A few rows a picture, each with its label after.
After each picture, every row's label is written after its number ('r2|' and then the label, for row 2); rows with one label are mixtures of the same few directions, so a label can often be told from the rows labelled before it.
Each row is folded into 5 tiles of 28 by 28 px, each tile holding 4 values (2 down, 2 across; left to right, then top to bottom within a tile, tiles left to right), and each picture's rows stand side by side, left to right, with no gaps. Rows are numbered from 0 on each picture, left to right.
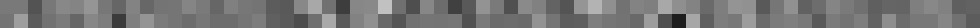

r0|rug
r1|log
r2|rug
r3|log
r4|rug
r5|log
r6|rug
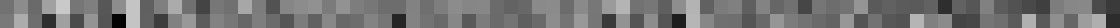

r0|rug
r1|rug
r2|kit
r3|rug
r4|rug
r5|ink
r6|ink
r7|rug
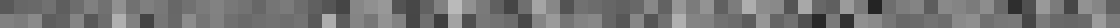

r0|kit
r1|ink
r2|rug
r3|rug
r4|kit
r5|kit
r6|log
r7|log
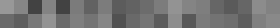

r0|ink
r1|rug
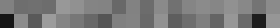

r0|ink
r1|rug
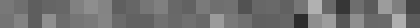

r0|rug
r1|ink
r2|rug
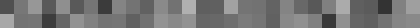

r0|ink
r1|log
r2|rug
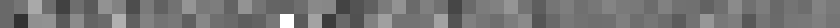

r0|rug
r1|kit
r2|ink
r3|rug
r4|kit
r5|ink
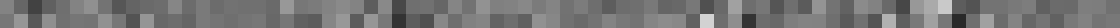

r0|rug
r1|log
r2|kit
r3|ink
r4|kit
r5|ink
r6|rug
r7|ink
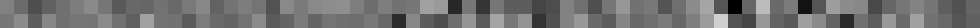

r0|rug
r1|log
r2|kit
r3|ink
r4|rug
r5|rug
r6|ink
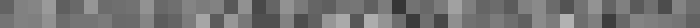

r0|log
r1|kit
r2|kit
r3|rug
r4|ink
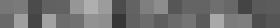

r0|rug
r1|ink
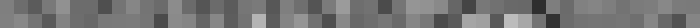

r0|rug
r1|rug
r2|rug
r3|kit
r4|rug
